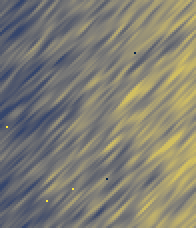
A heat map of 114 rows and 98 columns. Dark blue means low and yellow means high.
Five lone cells stand out: three far higher and two far lower than their neighbours. The grain runs diagonally up to the right. No single row or column stands out from its neighbours. Values rise toward the right.
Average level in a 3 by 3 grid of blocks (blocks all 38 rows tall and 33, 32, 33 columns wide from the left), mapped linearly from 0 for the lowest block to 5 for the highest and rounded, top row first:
0 2 4 | 0 3 5 | 1 2 5
